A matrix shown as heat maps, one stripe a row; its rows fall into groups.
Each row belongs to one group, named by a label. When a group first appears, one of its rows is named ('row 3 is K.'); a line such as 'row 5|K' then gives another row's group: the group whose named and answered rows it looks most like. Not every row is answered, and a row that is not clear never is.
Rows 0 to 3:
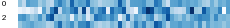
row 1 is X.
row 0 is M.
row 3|M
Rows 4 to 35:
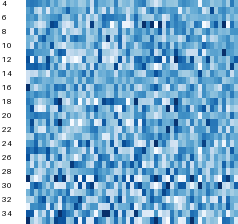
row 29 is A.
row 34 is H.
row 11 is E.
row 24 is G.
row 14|X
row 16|A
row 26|H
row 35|A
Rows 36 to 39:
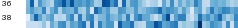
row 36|H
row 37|E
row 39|X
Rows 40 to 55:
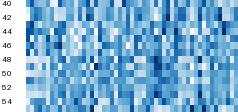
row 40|G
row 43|E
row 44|E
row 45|H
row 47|H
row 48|X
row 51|E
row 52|X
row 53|X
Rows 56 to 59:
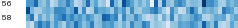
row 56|G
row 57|A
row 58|H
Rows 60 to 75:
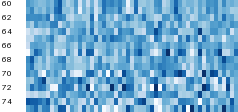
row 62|E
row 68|E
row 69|E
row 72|G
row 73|X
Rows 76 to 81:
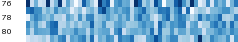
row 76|H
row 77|E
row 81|X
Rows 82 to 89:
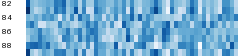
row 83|A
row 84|M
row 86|M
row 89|A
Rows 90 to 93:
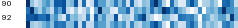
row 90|A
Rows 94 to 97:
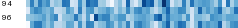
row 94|M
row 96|E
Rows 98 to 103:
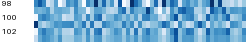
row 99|G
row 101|A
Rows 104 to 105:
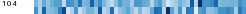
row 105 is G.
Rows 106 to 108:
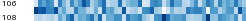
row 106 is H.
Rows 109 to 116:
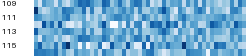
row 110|A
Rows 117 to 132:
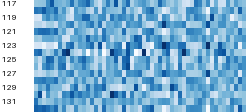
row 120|X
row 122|M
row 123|X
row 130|H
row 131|A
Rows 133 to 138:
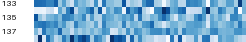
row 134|X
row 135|A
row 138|H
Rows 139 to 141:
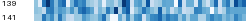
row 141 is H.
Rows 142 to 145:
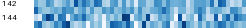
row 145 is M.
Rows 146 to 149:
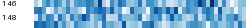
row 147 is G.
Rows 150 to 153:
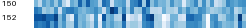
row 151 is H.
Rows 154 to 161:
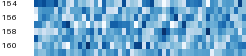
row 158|X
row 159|A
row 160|M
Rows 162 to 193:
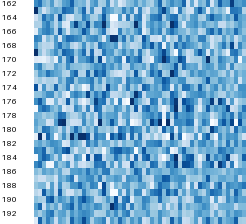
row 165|M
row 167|H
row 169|A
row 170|X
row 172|M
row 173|X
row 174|H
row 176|G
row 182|M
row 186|M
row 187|X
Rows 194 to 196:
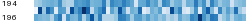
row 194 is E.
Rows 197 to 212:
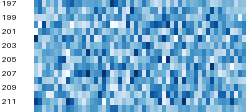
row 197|H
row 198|G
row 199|X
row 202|A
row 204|M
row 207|M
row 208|G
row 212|H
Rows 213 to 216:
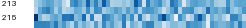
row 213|M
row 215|A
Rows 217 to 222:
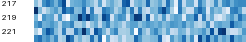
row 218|A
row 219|M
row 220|E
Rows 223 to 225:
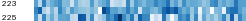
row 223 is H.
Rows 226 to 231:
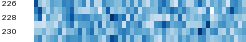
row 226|A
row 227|E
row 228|H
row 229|X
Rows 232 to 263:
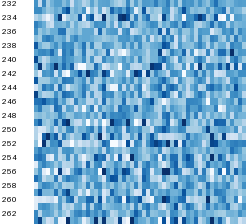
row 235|G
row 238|A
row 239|E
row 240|A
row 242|M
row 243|A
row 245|A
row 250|X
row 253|E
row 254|G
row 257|H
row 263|G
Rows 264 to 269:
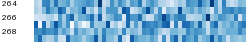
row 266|X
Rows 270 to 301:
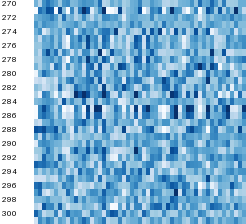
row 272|E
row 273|G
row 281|X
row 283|M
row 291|M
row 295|X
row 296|E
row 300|H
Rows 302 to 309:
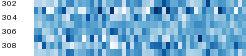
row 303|G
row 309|X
